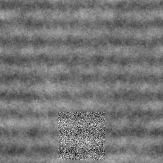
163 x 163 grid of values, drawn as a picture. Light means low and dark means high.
No overall slope runs across the table. In the bottom middle lies a patch that is rougher than the rest. Stripes running across repeat 9 times from top to bottom. The bottom middle is the roughest part.
